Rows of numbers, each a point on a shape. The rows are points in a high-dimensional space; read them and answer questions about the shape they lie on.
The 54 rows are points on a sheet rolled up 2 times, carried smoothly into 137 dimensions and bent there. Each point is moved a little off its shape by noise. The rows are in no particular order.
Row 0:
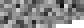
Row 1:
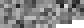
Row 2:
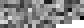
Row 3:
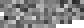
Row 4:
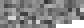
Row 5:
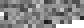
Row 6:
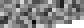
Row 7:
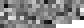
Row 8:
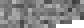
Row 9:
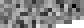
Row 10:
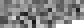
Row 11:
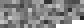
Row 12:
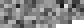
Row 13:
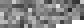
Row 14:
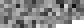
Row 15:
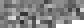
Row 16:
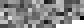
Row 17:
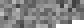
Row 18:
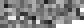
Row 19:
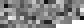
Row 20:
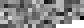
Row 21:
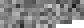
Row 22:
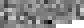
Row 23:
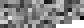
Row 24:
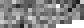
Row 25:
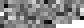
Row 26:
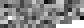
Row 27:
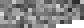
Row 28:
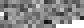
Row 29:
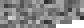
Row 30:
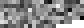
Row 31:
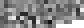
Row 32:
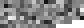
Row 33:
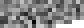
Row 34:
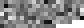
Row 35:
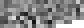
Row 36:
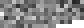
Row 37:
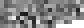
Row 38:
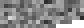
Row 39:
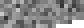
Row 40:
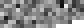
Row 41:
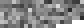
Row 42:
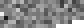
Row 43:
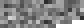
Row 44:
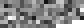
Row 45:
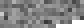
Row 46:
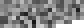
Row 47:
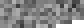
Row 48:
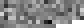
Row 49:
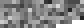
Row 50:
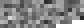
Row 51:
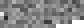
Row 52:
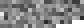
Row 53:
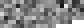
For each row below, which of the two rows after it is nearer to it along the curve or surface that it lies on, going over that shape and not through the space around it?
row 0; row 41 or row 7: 41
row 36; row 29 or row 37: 29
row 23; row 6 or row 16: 16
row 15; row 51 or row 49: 49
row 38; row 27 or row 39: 27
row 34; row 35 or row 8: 35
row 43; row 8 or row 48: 48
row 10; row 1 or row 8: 1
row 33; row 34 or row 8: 34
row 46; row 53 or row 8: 53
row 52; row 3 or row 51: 3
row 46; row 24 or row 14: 14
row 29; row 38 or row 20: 38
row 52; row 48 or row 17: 48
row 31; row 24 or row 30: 30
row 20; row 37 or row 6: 37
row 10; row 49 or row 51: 49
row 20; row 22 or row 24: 24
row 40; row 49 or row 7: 49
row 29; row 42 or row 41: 41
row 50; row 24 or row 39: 24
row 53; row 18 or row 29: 29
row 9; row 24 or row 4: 24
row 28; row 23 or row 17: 17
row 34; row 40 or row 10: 10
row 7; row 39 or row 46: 46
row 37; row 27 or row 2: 2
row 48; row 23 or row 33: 33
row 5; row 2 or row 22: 22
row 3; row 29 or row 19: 29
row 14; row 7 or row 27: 27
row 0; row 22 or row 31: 31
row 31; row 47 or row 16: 16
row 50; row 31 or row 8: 8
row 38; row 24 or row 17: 24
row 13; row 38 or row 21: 38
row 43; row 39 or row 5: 5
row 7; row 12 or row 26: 26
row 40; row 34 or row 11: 11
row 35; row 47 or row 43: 43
